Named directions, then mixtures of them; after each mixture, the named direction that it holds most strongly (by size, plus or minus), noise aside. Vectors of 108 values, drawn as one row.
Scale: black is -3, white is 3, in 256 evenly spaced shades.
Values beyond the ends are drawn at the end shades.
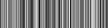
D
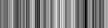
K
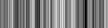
K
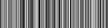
D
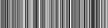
D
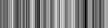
K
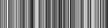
D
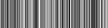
D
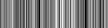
K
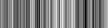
K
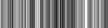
K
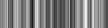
K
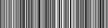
D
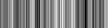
K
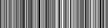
D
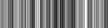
K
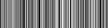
D
